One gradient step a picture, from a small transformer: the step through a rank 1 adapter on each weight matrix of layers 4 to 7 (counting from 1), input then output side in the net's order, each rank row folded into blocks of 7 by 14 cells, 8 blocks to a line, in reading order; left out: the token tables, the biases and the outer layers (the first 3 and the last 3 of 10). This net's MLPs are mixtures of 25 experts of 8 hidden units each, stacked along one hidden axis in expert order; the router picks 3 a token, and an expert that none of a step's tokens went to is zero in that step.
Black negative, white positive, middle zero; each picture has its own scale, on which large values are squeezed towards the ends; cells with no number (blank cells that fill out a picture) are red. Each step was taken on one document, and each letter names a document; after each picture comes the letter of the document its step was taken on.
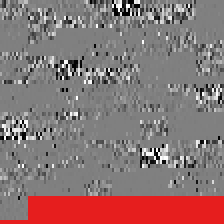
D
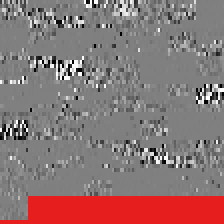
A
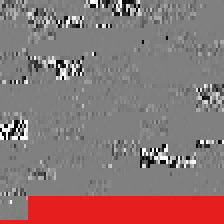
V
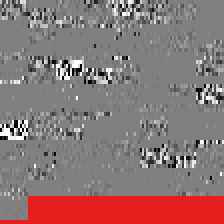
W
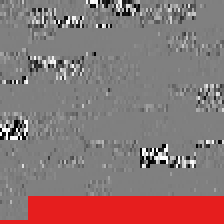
V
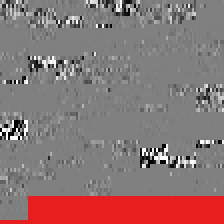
V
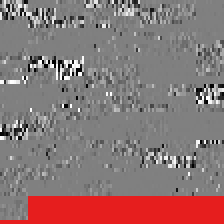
A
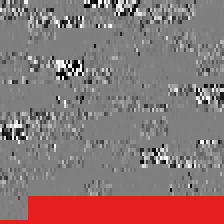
D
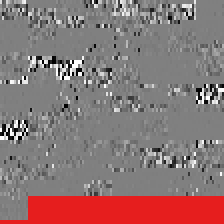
A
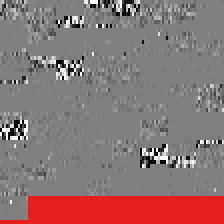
V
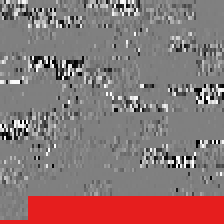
A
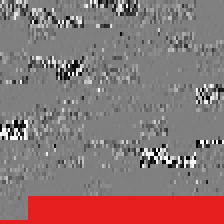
D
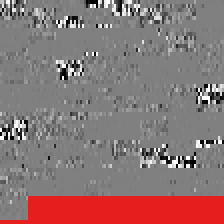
V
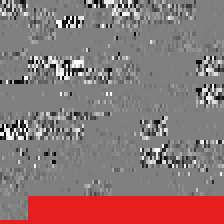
W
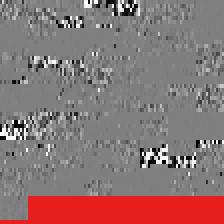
D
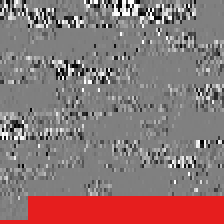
D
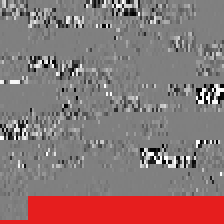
A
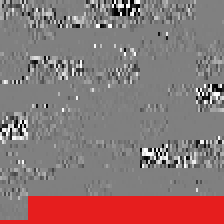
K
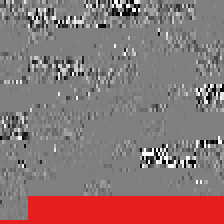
K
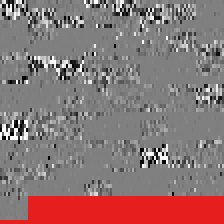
D
